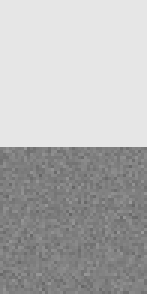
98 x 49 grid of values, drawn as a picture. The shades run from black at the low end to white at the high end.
It is made of 2 by 1 panels. Panel 1,1: very high, flat. Panel 2,1: middling, fine-grained, faint in contrast.
